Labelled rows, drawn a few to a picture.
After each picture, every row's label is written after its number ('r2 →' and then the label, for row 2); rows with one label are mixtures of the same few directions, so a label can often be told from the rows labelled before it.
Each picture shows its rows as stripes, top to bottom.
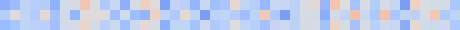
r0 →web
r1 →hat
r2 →web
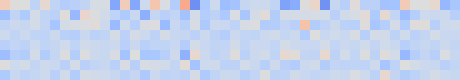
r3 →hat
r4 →hat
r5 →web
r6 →web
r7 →hat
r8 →hat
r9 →hat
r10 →hat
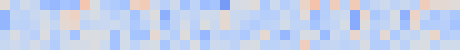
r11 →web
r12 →web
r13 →web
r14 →hat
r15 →web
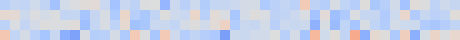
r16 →web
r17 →web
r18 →web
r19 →web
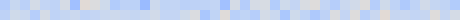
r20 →hat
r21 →hat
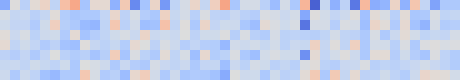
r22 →web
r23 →web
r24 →web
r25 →hat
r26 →web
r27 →web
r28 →hat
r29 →web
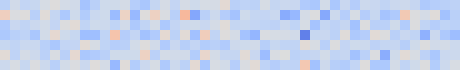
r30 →web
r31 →hat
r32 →web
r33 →web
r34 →web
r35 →hat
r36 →web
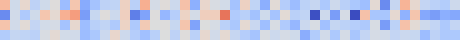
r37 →hat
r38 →web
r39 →hat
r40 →web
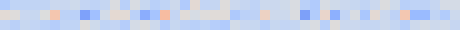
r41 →hat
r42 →web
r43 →web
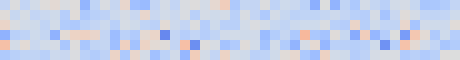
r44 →web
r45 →hat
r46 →web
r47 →web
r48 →hat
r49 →hat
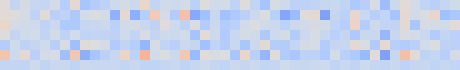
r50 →hat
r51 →hat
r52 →web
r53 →hat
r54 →hat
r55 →hat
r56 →hat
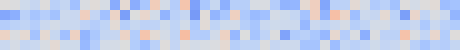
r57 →hat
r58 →web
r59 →web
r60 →hat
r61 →web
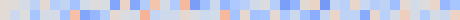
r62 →hat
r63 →hat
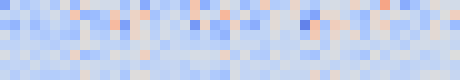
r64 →hat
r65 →hat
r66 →web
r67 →web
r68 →web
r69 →hat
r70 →hat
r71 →web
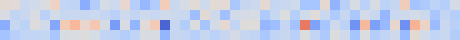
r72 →web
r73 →hat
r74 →web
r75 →web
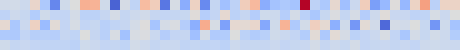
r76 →web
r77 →hat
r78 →hat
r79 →web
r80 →web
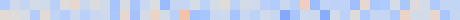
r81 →web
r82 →hat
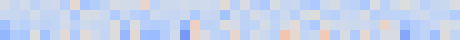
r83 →hat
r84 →hat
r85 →hat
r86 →hat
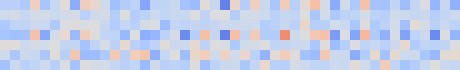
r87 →hat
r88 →web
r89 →web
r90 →hat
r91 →web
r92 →hat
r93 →hat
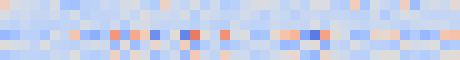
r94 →web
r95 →hat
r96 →web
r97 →hat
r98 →hat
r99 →hat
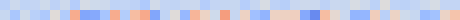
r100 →hat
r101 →hat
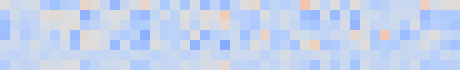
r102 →web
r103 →web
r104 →web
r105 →hat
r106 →hat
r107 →hat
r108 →web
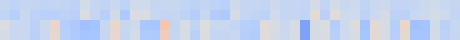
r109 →web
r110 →web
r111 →web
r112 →web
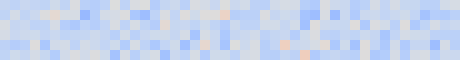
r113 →hat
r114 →web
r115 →web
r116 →hat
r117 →hat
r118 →web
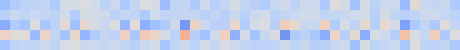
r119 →web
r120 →hat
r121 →hat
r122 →hat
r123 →web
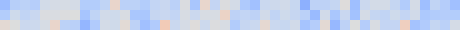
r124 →web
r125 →web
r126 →web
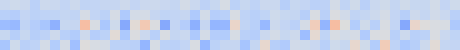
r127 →hat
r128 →web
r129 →web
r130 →web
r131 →hat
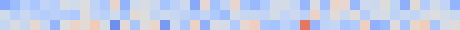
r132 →web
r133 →web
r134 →web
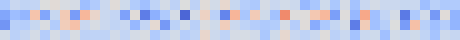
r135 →web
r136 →hat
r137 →web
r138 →hat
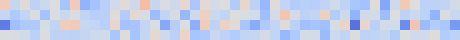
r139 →hat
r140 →hat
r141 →web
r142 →hat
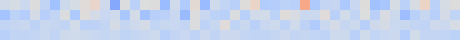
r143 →web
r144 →hat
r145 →hat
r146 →web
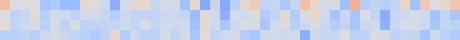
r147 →web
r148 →hat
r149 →hat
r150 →web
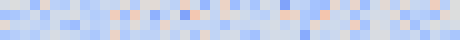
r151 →hat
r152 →hat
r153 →web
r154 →web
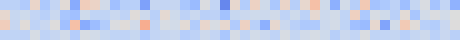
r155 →hat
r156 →web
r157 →hat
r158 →hat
